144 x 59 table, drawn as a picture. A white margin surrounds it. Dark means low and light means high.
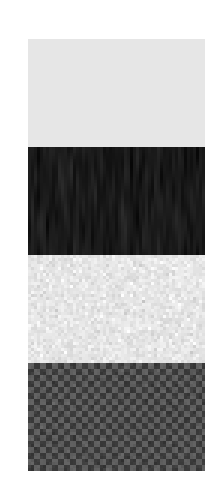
The table splits into 4 rows of 1 panel. Panel 1,1: very high, flat. Panel 2,1: very low, streaked downward, faint in contrast. Panel 3,1: very high, fine-grained, faint in contrast. Panel 4,1: low, checkered.
